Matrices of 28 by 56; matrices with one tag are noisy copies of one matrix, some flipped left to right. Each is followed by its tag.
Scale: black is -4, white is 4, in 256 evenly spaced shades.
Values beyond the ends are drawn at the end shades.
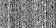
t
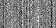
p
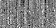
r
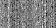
t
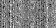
t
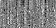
r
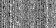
t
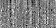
r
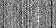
p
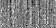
r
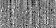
r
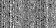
t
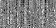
r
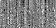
r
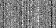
p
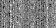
t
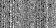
t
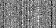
p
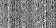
t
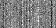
p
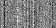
p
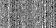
t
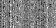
t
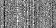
p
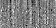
r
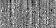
r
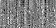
r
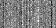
p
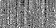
r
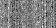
t
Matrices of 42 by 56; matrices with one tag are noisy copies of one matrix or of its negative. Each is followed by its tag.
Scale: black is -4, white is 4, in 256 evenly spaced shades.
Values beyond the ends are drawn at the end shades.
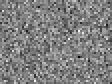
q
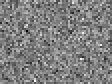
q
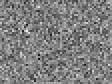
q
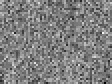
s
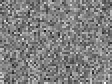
s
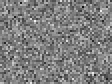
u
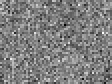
s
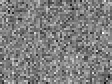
s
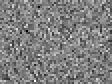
q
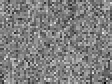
s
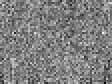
s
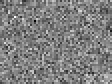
u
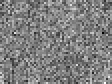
s
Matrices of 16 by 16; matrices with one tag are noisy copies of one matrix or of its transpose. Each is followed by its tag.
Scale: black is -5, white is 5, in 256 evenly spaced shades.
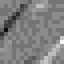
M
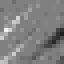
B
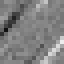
M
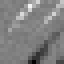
B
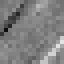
M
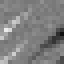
B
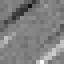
M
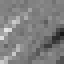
B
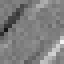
M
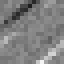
M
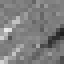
B
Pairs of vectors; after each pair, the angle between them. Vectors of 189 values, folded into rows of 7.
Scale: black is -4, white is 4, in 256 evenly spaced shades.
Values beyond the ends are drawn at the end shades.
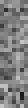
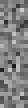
orthogonal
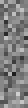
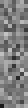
orthogonal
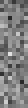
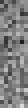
partly aligned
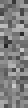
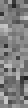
partly aligned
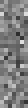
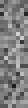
nearly opposite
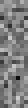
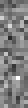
nearly opposite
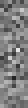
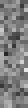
orthogonal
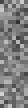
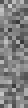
nearly parallel
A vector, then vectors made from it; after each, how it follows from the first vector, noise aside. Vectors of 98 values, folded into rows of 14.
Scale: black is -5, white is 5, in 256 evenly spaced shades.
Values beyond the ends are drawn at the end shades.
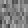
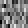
scaled up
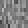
sign-scrambled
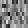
scaled up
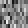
scaled up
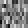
scaled up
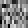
scaled up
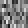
scaled up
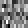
scaled up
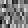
scaled up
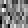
scaled up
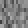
sign-scrambled
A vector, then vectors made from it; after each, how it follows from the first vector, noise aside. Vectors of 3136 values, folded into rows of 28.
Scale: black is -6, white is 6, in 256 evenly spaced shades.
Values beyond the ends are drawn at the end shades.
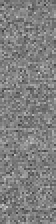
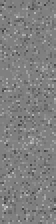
partly zeroed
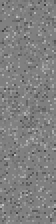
partly zeroed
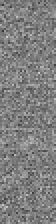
copied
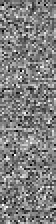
scaled up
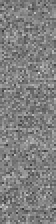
copied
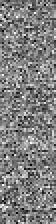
scaled up
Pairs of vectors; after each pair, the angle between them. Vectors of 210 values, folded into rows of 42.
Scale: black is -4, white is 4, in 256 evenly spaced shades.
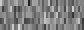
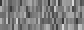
partly opposed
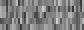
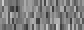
orthogonal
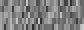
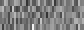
partly opposed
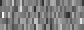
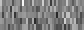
partly opposed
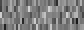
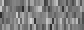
partly opposed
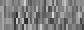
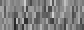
nearly parallel
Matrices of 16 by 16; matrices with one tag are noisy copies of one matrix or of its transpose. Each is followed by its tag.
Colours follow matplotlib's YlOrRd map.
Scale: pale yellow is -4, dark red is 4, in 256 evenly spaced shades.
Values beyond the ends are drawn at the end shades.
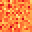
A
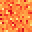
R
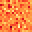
A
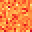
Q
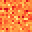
A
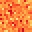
R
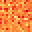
A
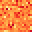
Q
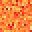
Q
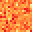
Q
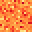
R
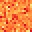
Q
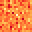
A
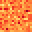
A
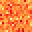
R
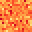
R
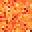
Q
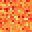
A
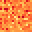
A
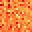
A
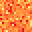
R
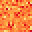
Q
